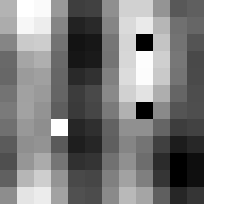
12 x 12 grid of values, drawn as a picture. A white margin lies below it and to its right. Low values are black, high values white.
Lone odd cells: 3, 1 higher and 2 lower than their neighbours. Average level on the scale: 50%. Stripes: upright, repeating 2 times. Ninth with the highest average: top left. Ninth with the lowest average: bottom right.
